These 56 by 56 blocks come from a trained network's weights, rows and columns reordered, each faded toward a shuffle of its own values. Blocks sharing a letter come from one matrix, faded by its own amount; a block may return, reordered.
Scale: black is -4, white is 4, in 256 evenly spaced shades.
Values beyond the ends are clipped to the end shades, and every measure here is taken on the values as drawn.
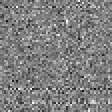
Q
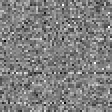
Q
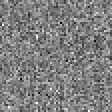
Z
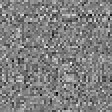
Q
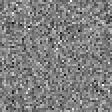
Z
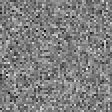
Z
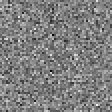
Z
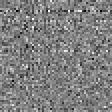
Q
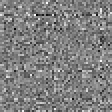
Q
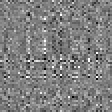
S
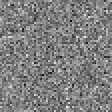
Z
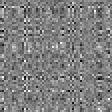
S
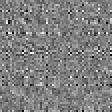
S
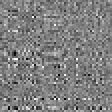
S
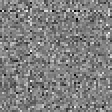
Q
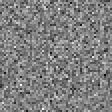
Z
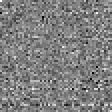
Q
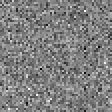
Z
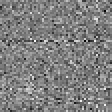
Q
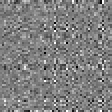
S
